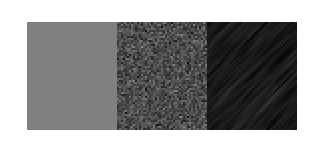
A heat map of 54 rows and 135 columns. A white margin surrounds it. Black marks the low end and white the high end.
It is made of 1 by 3 panels. Panel 1,1: middling, flat. Panel 1,2: low, fine-grained. Panel 1,3: very low, slanting up to the right, faint in contrast.
